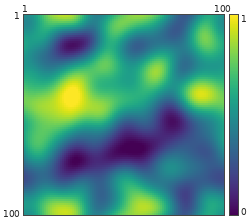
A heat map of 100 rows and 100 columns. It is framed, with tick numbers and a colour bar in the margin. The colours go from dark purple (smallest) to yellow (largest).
Ninth with the highest average: middle left. Odd rows or columns: none. Lone odd cells: none. Average level on the scale: 50%. Mirror symmetry: none. Grain: smooth.
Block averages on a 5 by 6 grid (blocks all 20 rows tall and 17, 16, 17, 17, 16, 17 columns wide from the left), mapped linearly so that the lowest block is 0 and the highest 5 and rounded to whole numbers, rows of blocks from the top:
323324 | 344434 | 554213 | 300011 | 332422
